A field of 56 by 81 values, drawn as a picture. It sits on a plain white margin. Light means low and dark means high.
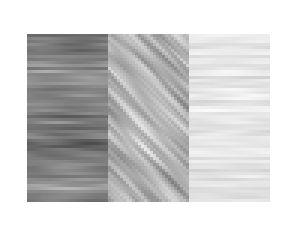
It is made of 1 by 3 panels. Panel 1,1: middling, streaked across. Panel 1,2: low, slanting down to the right. Panel 1,3: very low, streaked across, faint in contrast.
